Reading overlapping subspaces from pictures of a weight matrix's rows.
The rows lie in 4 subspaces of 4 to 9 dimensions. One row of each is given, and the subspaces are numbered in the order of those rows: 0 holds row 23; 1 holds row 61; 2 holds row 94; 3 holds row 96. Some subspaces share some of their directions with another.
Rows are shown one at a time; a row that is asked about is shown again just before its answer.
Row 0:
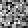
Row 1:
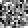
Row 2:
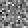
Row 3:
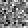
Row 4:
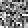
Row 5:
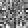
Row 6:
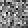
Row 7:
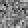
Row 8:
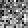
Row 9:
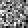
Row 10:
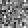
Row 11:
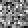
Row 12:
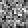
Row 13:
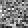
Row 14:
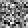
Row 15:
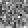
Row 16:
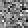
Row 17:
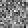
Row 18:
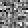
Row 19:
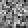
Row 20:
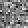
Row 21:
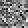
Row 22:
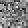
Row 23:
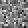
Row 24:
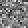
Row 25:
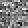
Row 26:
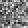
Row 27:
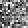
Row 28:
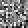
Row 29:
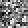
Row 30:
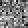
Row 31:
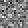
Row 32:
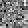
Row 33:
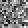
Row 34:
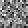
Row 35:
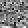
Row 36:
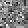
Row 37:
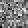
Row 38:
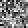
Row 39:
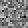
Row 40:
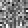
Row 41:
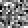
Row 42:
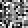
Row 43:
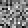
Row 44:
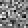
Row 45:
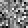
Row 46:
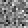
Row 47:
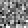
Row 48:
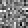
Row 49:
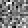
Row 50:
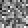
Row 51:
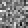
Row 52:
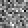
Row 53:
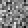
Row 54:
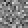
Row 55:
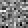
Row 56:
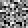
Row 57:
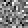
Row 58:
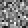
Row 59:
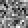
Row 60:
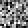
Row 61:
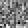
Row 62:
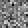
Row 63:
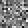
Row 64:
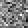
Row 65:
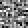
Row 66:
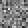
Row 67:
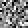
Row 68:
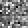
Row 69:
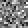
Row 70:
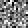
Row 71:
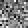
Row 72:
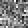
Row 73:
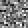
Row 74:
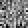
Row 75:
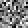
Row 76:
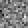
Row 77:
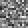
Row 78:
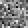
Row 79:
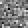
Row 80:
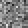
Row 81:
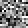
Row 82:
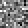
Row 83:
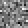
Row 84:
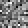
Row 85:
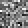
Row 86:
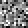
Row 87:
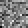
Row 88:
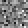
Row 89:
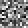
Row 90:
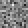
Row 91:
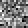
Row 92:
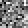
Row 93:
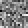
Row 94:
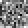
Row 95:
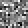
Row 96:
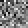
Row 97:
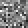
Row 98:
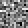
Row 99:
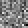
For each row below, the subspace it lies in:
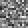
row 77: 3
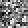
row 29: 3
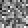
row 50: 3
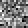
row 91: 3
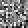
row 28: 1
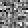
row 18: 2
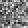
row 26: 0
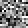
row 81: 3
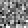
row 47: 1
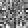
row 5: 1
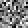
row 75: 0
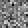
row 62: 0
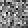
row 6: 3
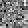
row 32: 1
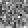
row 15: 2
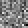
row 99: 3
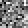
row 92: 1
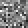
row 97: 1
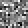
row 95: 1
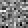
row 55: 3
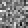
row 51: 0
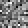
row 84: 0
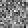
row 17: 3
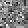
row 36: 1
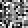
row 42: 1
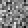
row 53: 0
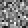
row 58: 3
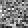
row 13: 3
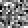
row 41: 2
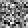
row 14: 0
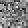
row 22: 2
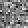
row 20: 1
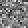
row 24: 3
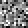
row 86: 0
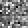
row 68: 1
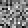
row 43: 1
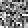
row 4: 2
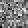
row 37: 2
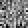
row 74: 1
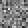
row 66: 1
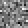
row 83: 1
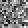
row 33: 0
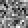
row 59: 2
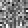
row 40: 1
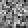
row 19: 2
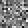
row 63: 1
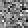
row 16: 1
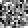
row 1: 2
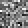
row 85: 2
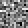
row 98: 0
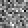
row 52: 3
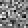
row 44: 3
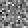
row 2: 3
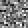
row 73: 0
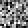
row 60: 1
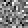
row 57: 0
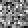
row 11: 2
